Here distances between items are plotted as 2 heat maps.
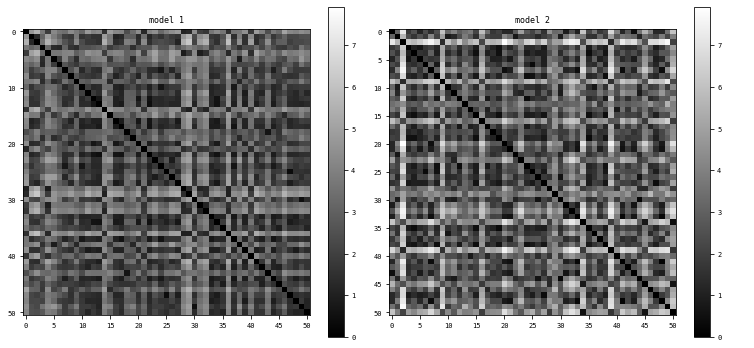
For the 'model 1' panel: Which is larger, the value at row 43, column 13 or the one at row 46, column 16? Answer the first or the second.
the first
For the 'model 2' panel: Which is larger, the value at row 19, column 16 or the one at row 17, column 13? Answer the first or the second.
the first
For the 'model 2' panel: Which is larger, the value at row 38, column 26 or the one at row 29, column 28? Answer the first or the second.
the second
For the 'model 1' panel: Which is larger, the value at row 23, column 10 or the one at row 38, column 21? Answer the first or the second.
the second
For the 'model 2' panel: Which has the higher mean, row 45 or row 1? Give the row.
45
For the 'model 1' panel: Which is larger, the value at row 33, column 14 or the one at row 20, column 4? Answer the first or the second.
the second
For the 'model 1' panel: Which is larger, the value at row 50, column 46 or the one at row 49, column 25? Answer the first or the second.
the first
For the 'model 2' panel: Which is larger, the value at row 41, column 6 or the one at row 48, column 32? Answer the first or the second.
the first
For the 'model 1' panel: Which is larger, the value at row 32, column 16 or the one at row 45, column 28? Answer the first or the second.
the first
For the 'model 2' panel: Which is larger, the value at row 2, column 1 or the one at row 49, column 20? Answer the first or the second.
the first
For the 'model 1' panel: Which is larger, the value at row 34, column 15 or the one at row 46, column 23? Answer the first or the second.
the second
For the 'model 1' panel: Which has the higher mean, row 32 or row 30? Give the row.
32
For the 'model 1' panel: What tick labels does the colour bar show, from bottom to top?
0, 1, 2, 3, 4, 5, 6, 7
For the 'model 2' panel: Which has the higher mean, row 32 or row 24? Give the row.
32
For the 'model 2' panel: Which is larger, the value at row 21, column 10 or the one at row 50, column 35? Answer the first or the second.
the second
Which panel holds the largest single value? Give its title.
model 2
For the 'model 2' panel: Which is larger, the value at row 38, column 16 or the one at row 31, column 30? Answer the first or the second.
the first
